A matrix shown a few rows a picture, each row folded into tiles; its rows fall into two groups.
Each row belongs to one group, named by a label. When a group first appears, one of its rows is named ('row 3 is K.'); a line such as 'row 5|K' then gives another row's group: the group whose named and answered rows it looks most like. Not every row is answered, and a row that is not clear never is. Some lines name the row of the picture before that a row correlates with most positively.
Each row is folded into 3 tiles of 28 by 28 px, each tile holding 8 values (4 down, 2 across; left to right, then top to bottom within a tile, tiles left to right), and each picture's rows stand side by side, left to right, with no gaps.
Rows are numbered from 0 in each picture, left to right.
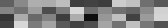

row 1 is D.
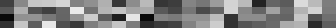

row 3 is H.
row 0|D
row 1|H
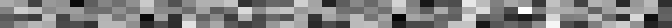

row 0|H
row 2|D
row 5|H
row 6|H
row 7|H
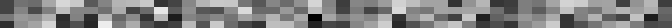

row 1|D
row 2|D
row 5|H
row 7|H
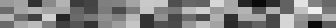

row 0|H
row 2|H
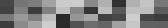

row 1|H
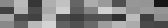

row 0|H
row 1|H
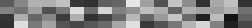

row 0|D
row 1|H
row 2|H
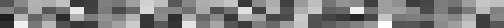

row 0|D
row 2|D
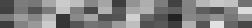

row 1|H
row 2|D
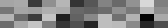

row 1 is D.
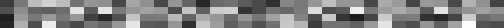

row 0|D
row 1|H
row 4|H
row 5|H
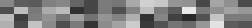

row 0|H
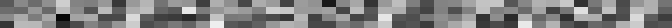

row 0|D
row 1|H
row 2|H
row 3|H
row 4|H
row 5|D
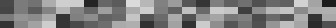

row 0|D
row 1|H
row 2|H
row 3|H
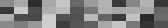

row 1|H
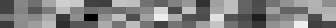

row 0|D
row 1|D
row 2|H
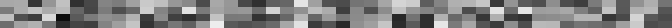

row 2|H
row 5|D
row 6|H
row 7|H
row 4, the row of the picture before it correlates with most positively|0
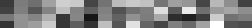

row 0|D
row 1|D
